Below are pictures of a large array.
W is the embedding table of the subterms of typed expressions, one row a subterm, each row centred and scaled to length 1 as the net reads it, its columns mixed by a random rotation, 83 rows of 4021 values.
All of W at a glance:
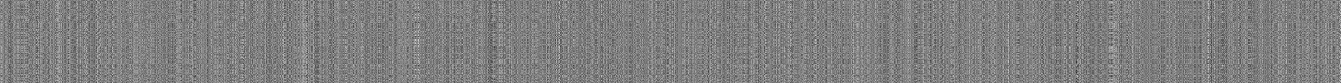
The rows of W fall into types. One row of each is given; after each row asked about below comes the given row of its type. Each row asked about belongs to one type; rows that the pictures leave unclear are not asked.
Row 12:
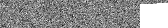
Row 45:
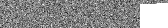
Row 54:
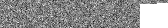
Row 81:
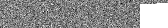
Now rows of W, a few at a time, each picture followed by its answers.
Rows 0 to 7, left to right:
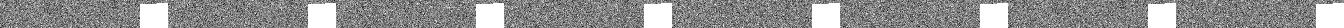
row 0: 45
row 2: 54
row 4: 45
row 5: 12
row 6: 45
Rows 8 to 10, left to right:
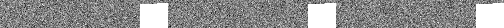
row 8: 45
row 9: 81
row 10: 45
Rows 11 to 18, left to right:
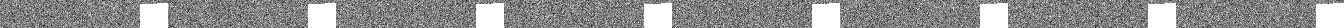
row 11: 12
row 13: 81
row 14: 45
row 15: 81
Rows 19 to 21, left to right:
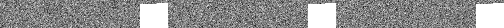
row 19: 45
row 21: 81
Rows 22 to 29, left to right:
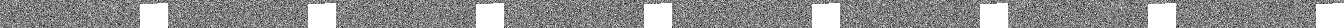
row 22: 12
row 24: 81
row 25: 81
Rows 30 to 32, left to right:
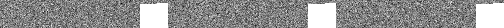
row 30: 81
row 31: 45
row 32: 54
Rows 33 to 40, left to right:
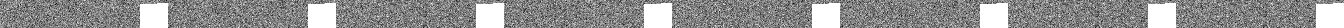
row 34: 45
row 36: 12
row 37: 81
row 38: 81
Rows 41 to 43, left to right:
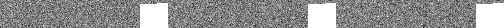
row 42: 45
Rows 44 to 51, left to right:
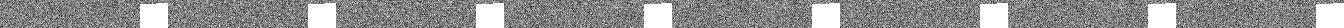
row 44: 81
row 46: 54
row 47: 54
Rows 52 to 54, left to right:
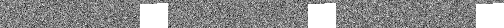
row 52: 45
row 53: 81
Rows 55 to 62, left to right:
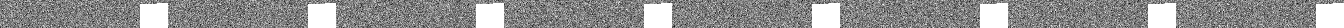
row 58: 54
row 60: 45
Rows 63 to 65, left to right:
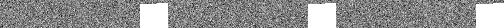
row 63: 81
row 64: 45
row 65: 12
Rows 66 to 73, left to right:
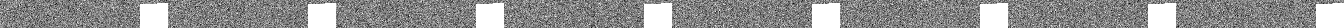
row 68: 12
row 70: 81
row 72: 81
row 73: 81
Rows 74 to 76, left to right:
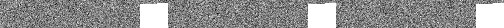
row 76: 45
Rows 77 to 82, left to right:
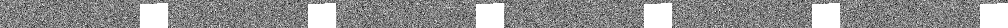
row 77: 45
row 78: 81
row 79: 54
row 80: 12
